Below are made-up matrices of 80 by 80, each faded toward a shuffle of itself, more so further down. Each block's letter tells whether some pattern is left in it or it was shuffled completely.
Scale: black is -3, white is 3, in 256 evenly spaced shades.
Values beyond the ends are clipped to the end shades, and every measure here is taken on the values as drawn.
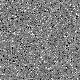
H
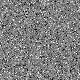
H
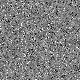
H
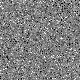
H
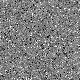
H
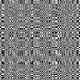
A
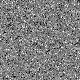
H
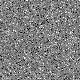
H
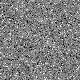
H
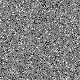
H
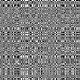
A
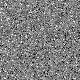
H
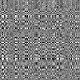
A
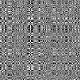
A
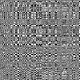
A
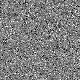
H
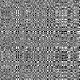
A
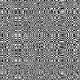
A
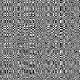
A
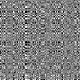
A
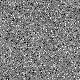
H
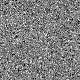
H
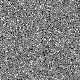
H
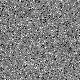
H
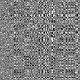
A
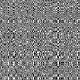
A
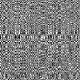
A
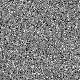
H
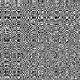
A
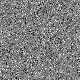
H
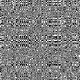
A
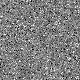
H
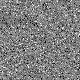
H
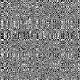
A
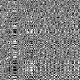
A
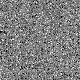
H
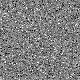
H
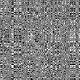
A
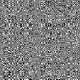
A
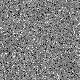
H
